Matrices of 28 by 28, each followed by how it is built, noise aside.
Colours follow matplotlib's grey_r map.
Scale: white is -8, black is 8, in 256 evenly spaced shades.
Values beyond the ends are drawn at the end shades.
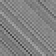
Toeplitz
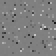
sparse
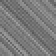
Toeplitz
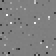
sparse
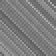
Toeplitz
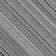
Toeplitz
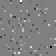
sparse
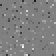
sparse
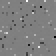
sparse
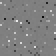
sparse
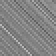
Toeplitz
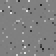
sparse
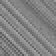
Toeplitz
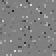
sparse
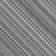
Toeplitz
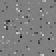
sparse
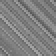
Toeplitz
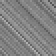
Toeplitz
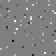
sparse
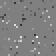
sparse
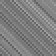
Toeplitz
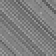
Toeplitz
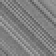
Toeplitz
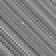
Toeplitz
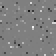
sparse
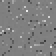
sparse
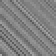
Toeplitz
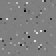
sparse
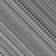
Toeplitz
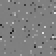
sparse
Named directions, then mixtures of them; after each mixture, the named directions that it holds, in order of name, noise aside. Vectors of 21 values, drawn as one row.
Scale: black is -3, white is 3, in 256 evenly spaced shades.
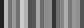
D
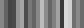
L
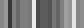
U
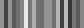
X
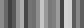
L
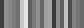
D, X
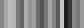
L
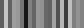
X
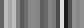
L, X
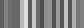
D, U, X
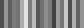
D, U, X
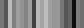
U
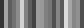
D, L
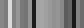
U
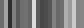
U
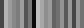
D, U, X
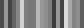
D, L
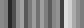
L, U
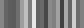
U, X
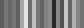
D, U, X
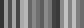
D, U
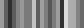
L, U, X
